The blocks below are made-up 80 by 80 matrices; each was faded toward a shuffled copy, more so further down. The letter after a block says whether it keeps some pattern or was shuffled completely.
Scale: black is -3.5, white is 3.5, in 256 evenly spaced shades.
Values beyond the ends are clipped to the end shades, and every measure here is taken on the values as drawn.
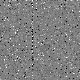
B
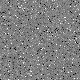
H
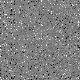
B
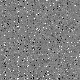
B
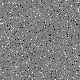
H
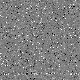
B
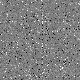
B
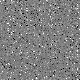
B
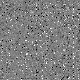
B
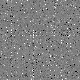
B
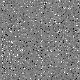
B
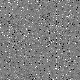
B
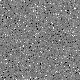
H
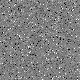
H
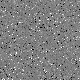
H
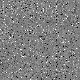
B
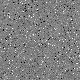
H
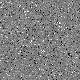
H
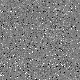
B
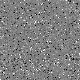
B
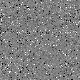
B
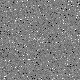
H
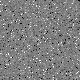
H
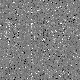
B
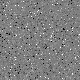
H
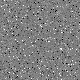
H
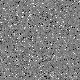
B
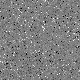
H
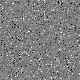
H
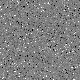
H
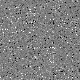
B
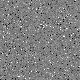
H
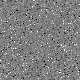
H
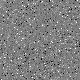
H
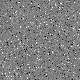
H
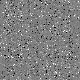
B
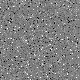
H
